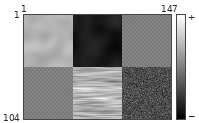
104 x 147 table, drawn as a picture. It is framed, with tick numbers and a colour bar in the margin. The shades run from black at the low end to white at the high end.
It is made of 2 by 3 panels. Panel 1,1: high, smooth, faint in contrast. Panel 1,2: very low, smooth, faint in contrast. Panel 1,3: middling, checkered, faint in contrast. Panel 2,1: middling, checkered, faint in contrast. Panel 2,2: high, streaked across. Panel 2,3: low, fine-grained.
